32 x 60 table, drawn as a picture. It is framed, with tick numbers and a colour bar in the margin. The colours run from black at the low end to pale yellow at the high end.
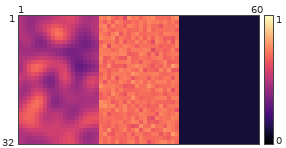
It is made of 1 by 3 panels. Panel 1,1: middling, blotchy. Panel 1,2: high, fine-grained, faint in contrast. Panel 1,3: very low, flat.
